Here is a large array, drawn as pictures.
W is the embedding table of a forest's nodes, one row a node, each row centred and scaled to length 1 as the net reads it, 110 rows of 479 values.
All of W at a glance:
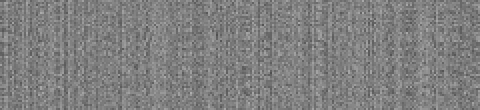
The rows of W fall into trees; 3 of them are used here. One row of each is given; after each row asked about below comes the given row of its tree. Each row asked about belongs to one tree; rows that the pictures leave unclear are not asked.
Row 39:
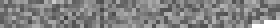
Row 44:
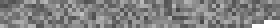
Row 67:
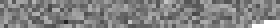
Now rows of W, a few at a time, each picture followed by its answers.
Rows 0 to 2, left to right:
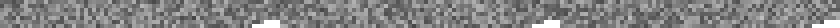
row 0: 44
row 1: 44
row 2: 39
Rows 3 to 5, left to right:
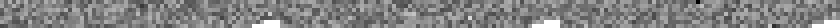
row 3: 67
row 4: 39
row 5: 39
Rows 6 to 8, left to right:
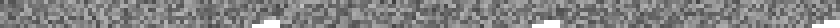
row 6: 44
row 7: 67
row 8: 39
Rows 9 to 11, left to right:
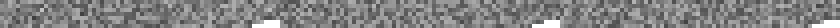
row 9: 67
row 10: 44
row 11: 67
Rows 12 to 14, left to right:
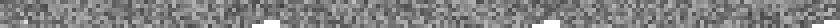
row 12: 44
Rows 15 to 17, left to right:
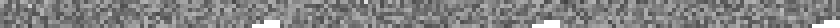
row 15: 39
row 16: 67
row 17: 44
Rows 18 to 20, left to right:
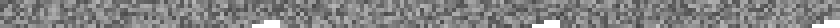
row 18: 44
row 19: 44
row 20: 39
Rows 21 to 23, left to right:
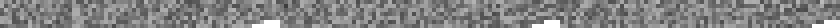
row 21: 67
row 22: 44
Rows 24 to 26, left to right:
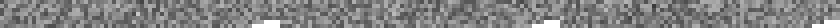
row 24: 67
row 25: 67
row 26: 39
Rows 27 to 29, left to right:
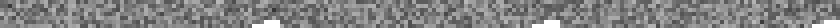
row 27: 44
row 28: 44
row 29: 44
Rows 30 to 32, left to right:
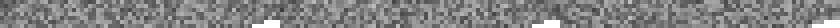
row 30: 44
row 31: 44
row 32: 39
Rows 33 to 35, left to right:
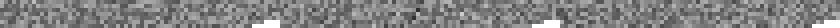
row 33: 39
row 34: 67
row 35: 39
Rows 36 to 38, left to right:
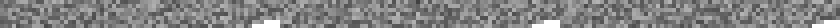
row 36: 39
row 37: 67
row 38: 67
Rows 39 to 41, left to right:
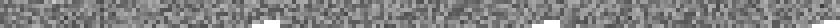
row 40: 67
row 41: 67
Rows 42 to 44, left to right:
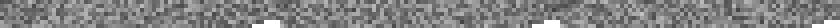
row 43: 44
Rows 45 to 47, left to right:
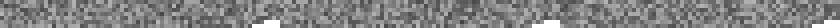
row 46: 67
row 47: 44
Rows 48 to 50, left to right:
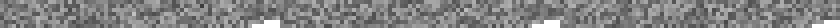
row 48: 39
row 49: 39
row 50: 67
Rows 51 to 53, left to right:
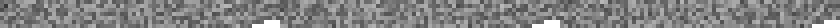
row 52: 44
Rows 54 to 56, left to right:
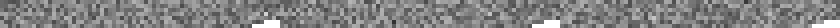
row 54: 44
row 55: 44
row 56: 67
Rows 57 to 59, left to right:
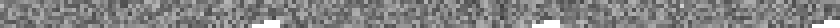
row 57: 39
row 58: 67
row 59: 44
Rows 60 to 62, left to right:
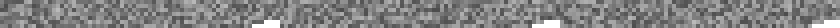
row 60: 44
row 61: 67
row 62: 39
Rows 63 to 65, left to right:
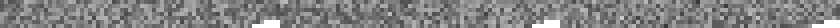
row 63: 44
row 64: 39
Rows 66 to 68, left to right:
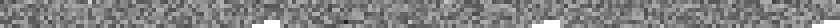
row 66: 44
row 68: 67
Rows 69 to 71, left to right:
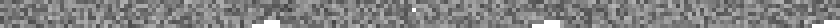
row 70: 44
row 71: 44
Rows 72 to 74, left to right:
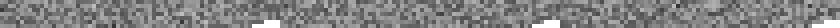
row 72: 44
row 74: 39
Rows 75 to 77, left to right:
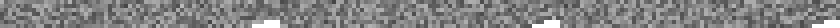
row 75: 39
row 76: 44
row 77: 44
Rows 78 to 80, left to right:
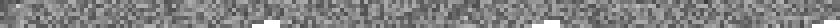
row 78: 44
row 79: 67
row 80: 44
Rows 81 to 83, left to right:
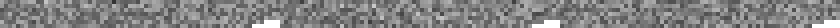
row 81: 39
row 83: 39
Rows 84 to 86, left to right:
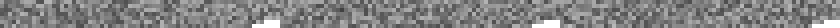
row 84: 39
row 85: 67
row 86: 39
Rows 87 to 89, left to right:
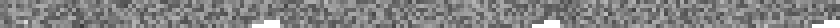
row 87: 39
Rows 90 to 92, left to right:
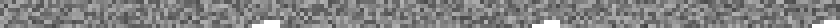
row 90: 67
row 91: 44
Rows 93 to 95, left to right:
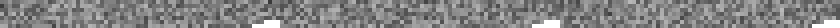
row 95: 44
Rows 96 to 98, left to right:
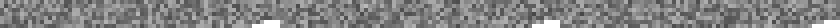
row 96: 67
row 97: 39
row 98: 67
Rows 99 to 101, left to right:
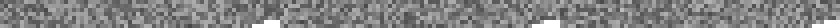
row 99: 44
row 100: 67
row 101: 39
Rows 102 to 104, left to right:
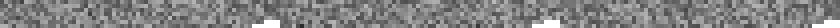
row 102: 44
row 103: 39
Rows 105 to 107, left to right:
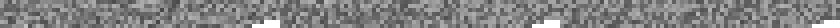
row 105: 39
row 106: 39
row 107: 67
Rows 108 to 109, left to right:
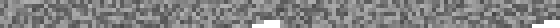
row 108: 67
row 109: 44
